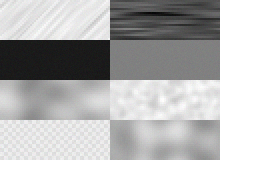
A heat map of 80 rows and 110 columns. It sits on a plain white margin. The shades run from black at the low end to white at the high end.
It is made of 4 by 2 panels. Panel 1,1: very high, slanting up to the right, faint in contrast. Panel 1,2: low, streaked across. Panel 2,1: very low, flat. Panel 2,2: middling, flat. Panel 3,1: high, smooth. Panel 3,2: very high, blotchy, faint in contrast. Panel 4,1: very high, checkered, faint in contrast. Panel 4,2: high, smooth.
